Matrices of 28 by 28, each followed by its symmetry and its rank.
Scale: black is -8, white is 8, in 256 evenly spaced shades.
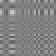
symmetric, rank one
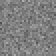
antisymmetric, full rank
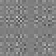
symmetric, rank two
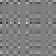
neither, rank one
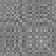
symmetric, rank three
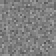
antisymmetric, full rank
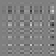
neither, rank one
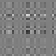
neither, rank one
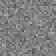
antisymmetric, full rank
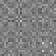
symmetric, rank three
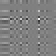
neither, rank one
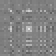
symmetric, rank three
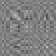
symmetric, rank three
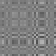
symmetric, rank one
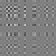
symmetric, rank one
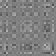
symmetric, rank two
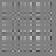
symmetric, rank one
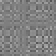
symmetric, rank two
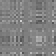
symmetric, rank two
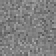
antisymmetric, full rank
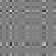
symmetric, rank one
